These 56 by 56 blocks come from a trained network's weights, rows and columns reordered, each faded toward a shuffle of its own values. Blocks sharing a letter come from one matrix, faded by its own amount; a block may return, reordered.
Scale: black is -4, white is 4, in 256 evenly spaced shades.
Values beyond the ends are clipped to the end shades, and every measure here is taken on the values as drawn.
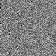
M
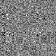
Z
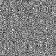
M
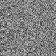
M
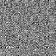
Z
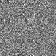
M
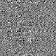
Z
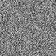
M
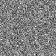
M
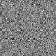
Z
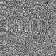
M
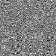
Z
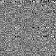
Z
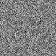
M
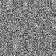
M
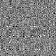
Z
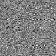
Z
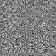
Z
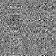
Z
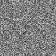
M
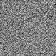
M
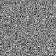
Z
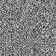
M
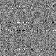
Z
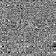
Z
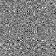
Z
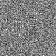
M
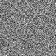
M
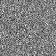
M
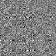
Z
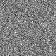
M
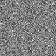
M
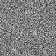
M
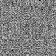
M
